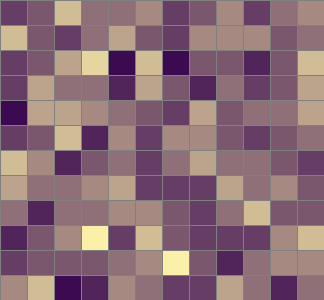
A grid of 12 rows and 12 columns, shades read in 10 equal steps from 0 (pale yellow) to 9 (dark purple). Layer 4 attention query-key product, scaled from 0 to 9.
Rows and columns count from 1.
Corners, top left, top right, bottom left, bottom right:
7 4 4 5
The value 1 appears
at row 3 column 4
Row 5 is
9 3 3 4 5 6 7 3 6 5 5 3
